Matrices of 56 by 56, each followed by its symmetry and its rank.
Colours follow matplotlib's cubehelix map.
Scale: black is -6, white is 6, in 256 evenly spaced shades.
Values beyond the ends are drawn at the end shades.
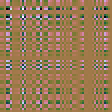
neither, rank one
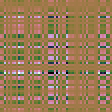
neither, rank one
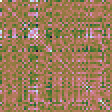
symmetric, rank five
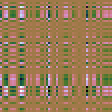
neither, rank one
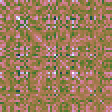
symmetric, rank five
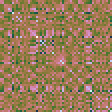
symmetric, rank five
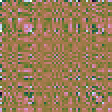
symmetric, rank three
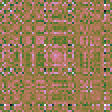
symmetric, rank three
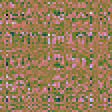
neither, rank five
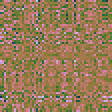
neither, rank five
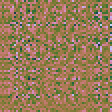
neither, rank five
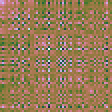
symmetric, rank three
